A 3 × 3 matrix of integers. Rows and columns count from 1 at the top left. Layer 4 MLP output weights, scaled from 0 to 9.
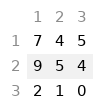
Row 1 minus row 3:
5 3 5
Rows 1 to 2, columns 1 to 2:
7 4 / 9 5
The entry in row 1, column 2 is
4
